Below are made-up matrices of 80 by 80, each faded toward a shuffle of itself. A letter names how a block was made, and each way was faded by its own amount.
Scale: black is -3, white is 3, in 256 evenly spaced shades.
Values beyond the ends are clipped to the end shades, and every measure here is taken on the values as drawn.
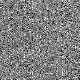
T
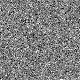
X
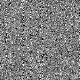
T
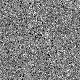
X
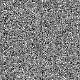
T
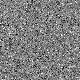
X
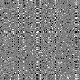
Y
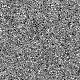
X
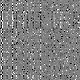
Y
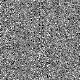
T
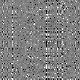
Y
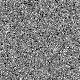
X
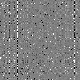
Y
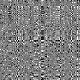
Y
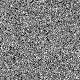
X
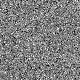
X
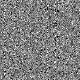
T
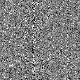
T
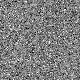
X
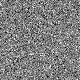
X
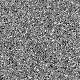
X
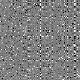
Y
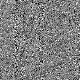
T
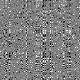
Y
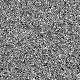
X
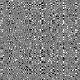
Y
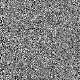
T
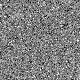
X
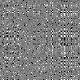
Y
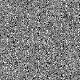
T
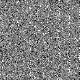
T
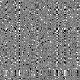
Y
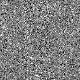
T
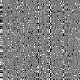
Y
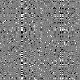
Y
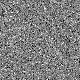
X
